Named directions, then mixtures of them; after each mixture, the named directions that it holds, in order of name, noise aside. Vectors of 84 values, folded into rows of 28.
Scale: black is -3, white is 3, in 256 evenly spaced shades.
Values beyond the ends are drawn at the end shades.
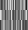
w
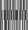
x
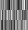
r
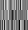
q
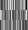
w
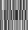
x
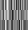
q, x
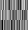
q, r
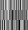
q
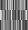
w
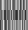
x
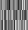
r, x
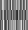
x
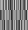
q, w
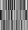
w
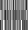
w, x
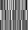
w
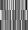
w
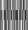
x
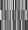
w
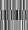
x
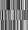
q, r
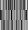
w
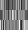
q, w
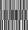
q, x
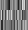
r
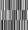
q, r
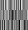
q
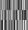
r, x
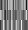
w, x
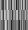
q, x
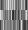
q, w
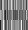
w, x
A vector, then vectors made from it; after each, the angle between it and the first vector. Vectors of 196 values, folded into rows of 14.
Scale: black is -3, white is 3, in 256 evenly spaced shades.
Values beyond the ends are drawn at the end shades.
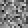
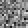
orthogonal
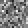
nearly opposite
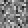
nearly parallel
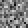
orthogonal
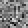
partly opposed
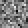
nearly parallel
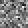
nearly opposite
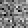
partly opposed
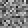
partly aligned
